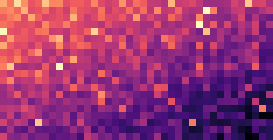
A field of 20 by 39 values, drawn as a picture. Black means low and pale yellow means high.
Stripes: none. Ninth with the highest average: top left. Ninth with the lowest average: bottom right. Slope: up to the top left. Odd rows or columns: none.
